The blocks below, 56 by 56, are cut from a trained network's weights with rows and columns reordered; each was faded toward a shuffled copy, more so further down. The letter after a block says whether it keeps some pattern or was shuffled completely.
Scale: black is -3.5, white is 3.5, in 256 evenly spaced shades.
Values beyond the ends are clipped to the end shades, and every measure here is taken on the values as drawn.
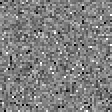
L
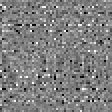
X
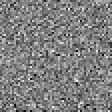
X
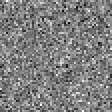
L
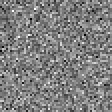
L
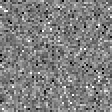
L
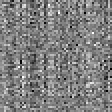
X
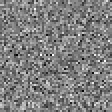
X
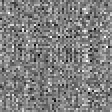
X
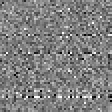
X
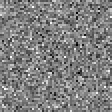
L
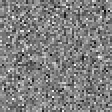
L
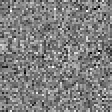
X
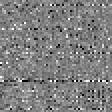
X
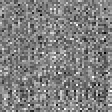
X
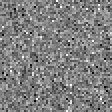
L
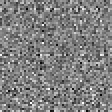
X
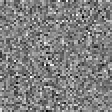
X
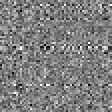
X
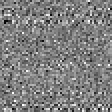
X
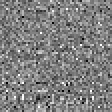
X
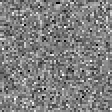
L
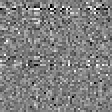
X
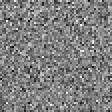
X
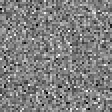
L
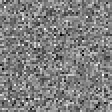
X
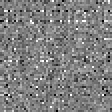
X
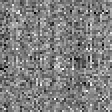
X
